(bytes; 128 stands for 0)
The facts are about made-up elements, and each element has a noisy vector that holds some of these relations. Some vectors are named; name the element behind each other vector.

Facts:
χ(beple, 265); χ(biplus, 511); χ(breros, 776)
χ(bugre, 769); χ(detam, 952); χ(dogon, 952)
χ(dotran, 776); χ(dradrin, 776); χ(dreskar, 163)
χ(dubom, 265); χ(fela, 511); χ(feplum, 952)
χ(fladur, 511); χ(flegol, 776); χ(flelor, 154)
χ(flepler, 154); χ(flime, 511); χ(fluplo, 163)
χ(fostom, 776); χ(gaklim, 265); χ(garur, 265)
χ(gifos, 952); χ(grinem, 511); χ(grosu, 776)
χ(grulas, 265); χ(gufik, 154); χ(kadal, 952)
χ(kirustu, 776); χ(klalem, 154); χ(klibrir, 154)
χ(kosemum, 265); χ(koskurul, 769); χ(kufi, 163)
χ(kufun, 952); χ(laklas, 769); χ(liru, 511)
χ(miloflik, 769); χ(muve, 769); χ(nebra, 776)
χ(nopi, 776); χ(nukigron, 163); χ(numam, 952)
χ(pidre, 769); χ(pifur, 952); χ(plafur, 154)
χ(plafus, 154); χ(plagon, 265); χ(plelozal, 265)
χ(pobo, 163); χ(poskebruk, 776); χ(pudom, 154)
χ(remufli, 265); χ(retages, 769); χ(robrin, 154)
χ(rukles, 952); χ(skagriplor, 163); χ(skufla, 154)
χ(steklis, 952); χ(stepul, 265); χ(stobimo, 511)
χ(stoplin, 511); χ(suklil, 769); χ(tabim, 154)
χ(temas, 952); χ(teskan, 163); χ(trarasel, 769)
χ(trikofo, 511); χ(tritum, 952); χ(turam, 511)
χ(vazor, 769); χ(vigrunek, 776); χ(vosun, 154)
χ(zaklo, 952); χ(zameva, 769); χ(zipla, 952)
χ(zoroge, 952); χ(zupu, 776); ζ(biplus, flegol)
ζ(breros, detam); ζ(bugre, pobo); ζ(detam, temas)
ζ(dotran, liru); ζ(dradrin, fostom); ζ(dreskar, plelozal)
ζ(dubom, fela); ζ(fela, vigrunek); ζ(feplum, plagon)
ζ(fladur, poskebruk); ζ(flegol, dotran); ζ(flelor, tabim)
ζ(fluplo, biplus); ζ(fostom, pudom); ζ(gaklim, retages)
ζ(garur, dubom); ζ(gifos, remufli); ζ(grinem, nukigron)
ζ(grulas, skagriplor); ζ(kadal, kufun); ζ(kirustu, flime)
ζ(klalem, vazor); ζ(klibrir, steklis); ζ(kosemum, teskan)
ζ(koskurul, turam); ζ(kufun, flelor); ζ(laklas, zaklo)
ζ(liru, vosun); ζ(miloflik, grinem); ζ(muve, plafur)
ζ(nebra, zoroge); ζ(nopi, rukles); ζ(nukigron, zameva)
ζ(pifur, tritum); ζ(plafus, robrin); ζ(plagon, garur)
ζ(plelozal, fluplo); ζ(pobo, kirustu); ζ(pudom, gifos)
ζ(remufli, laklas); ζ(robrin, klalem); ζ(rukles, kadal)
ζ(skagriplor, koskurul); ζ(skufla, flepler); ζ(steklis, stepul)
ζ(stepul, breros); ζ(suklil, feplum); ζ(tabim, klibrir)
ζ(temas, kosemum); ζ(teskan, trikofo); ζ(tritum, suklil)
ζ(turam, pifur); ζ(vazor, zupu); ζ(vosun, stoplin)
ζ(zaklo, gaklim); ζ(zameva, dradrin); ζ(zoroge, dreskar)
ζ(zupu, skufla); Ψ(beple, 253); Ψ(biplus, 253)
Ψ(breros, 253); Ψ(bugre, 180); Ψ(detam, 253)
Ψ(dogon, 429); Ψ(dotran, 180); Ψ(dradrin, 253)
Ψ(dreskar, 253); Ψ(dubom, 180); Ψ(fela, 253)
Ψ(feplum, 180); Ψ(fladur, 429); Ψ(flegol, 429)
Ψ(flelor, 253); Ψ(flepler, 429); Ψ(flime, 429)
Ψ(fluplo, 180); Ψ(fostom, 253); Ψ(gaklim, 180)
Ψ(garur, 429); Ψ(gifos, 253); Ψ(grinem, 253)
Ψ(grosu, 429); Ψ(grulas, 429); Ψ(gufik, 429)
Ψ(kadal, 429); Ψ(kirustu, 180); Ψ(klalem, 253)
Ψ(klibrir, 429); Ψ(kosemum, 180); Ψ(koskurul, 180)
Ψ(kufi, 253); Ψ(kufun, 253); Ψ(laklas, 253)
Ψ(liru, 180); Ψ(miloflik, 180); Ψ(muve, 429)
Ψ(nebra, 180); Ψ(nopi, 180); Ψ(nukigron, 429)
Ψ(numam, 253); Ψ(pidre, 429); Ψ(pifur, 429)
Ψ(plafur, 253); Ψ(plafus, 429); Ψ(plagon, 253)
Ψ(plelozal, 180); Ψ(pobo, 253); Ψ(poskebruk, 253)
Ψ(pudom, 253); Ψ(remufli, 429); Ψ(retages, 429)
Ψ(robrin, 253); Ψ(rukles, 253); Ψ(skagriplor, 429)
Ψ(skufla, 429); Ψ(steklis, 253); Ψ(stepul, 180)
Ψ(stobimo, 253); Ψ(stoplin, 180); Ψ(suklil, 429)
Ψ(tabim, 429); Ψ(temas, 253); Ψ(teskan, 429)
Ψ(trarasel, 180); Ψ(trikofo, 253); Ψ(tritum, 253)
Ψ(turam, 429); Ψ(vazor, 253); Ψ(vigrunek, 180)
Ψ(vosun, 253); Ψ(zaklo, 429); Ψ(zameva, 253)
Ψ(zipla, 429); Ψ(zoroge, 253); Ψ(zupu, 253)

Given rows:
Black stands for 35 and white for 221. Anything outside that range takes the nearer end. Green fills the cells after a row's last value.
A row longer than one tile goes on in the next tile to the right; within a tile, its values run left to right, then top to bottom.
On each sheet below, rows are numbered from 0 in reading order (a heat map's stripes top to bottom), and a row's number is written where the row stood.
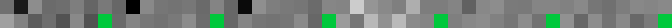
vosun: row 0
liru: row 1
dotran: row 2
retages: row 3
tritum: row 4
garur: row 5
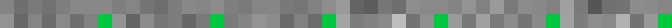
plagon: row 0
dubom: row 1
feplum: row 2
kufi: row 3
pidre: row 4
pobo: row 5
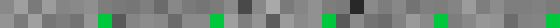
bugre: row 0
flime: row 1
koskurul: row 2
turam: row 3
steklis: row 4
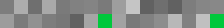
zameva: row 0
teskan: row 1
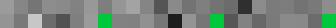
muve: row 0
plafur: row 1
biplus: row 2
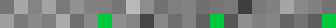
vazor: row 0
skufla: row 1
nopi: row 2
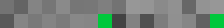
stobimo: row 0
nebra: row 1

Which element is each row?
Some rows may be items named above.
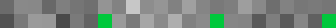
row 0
vigrunek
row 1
laklas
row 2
gufik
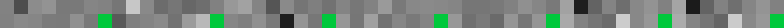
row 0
pifur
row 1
trikofo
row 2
plafur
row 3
suklil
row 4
beple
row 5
skagriplor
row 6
skagriplor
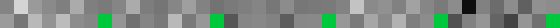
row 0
retages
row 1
remufli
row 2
kirustu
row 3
laklas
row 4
fladur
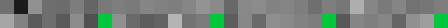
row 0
vosun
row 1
plelozal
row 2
zupu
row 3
breros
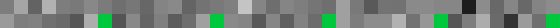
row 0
miloflik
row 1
grinem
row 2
pudom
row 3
pobo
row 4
poskebruk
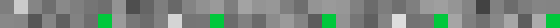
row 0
pudom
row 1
fluplo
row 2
zoroge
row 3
dreskar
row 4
nukigron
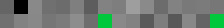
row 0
stoplin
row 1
gufik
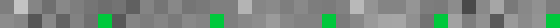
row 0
pudom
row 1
stobimo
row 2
gifos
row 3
zaklo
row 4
koskurul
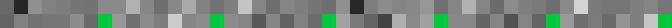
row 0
flegol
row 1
gaklim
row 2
pudom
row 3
grulas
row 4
klibrir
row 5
kosemum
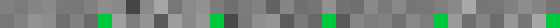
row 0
feplum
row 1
koskurul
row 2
fela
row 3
grosu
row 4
stepul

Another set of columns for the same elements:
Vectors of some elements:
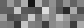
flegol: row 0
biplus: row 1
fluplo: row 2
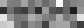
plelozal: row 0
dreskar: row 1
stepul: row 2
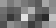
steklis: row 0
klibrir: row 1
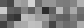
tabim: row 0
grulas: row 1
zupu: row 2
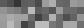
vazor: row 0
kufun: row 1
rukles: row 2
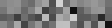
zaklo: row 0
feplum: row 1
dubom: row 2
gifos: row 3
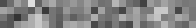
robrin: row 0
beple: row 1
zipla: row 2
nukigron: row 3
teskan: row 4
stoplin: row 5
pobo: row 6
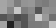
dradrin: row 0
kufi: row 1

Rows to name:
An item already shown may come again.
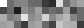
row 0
stepul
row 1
koskurul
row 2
gaklim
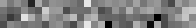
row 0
steklis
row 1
liru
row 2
skagriplor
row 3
remufli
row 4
nebra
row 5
pudom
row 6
stobimo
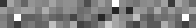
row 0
turam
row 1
kirustu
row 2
zaklo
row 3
vosun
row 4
kosemum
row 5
nebra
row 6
turam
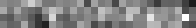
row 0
nopi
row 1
breros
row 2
nopi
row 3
grinem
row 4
fladur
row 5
retages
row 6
suklil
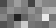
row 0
vosun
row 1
fela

